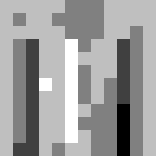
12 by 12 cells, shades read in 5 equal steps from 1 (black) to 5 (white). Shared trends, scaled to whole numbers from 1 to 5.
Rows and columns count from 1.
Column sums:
48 37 30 49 46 53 40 41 42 26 38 48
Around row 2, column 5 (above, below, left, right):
4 4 4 3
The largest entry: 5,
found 9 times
